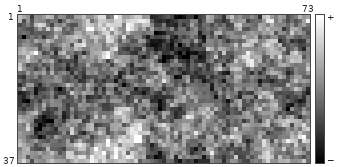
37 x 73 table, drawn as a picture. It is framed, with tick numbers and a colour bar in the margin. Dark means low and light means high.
The field is mottled with small blotches. No single row or column stands out from its neighbours. The halves do not mirror each other. There is no overall slope. The histogram is bell-shaped.
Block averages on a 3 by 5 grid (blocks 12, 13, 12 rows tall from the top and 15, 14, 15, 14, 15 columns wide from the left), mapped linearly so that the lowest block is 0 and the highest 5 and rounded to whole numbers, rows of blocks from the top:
35023
12122
25324
